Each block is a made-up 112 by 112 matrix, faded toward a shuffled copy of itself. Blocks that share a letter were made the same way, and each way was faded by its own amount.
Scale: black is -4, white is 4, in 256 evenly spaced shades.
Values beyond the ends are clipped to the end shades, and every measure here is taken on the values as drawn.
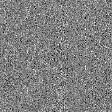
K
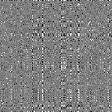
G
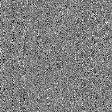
K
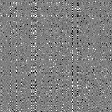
G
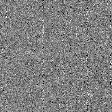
K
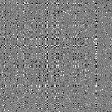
G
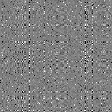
G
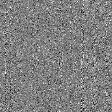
K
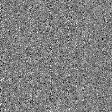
K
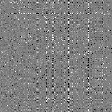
G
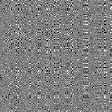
G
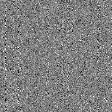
K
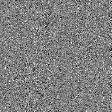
K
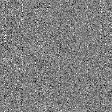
K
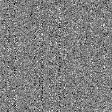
K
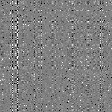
G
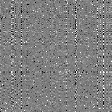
G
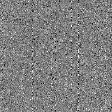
K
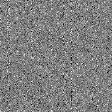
K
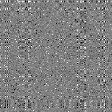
G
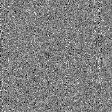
K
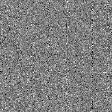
K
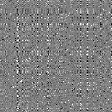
G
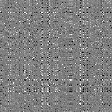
G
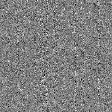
K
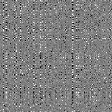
G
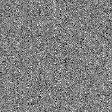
K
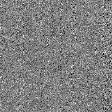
K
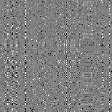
G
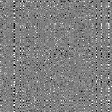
G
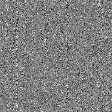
K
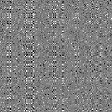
G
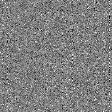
K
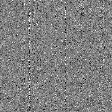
K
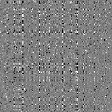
G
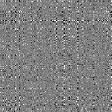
G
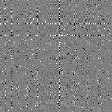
G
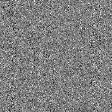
K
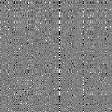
G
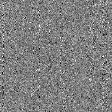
K
